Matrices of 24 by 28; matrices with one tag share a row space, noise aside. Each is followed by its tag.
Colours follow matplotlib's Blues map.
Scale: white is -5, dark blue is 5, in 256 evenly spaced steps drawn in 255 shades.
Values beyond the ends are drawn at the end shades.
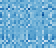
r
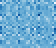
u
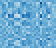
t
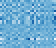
u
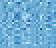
t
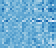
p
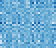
u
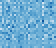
r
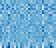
r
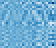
p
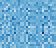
r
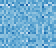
r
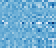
p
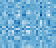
t
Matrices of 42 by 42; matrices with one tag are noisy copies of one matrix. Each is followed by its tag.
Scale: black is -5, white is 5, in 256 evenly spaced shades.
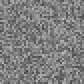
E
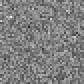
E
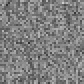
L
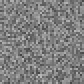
E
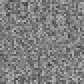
L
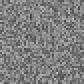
E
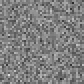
E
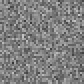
E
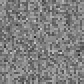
L
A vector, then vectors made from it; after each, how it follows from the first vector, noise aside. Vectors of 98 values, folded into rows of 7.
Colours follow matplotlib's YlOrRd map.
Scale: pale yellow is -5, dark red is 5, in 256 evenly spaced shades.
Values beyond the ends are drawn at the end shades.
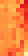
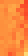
shrunk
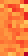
sign-scrambled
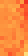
shrunk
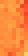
shrunk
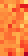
sign-scrambled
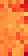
sign-scrambled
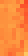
shrunk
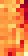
scaled up
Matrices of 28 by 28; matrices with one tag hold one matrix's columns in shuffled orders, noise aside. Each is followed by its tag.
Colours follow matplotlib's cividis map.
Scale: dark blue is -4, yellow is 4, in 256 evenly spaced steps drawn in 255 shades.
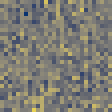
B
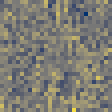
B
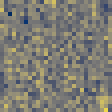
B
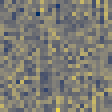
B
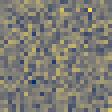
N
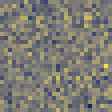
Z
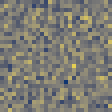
Z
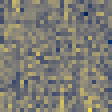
B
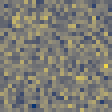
Z
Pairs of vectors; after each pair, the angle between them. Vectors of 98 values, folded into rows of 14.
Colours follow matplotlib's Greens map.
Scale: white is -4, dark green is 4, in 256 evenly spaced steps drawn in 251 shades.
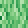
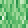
nearly parallel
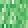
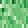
partly opposed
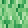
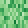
partly aligned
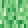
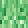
nearly opposite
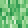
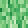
nearly parallel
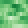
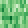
partly opposed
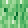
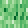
nearly parallel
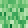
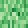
partly opposed
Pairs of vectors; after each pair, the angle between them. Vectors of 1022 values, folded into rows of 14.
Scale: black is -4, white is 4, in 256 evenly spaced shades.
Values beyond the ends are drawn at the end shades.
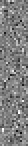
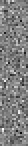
nearly parallel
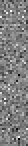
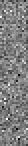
nearly parallel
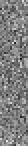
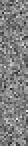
partly opposed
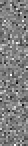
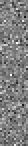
nearly parallel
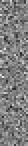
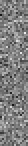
partly opposed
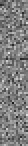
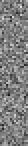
orthogonal
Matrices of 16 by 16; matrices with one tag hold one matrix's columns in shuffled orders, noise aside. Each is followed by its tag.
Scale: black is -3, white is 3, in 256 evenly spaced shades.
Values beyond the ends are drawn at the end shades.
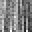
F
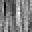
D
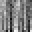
F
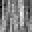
D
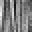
D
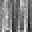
F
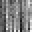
F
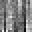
F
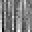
F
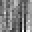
F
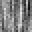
D
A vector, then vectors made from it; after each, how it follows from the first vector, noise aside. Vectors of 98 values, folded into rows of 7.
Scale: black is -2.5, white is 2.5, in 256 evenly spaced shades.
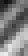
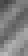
shrunk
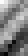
negated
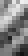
reversed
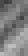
shrunk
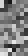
sign-scrambled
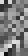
sign-scrambled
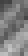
shrunk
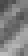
shrunk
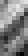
reversed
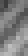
shrunk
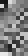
sign-scrambled
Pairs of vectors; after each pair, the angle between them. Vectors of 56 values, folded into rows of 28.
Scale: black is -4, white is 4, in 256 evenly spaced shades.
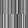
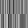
orthogonal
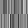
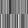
partly opposed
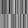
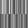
nearly opposite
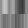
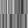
partly aligned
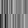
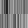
partly aligned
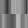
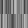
partly aligned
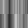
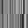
orthogonal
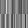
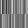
partly opposed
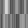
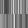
partly opposed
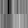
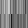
partly opposed
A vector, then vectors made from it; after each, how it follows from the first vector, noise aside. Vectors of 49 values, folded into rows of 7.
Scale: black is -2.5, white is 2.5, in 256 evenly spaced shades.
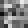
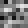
wrapped around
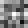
wrapped around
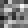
wrapped around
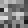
wrapped around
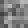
shrunk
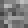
shrunk
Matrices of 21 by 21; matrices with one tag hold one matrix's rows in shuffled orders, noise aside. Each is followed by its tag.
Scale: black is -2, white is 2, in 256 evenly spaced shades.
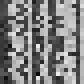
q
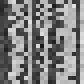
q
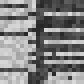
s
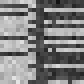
s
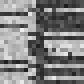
s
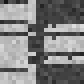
s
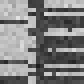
s
